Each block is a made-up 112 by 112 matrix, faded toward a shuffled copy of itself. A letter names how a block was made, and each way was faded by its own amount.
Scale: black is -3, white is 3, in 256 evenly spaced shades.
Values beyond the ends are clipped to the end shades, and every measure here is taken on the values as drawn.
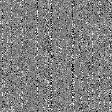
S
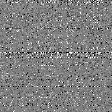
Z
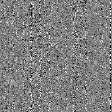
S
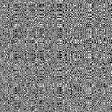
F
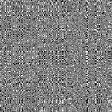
F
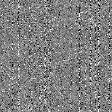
S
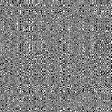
F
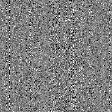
S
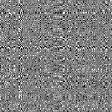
F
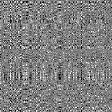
F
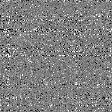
Z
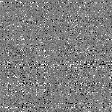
Z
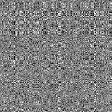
F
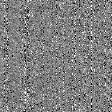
S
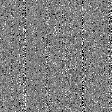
S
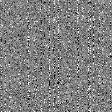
S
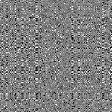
F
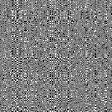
F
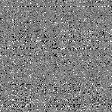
Z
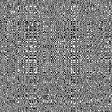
F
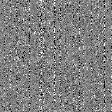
S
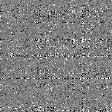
Z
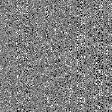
S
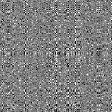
F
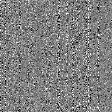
S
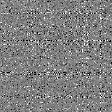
Z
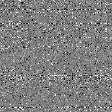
Z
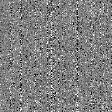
S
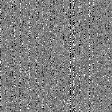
S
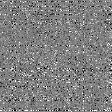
Z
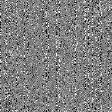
S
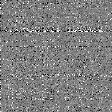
Z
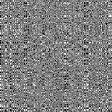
F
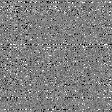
Z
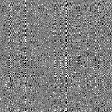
F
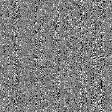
S
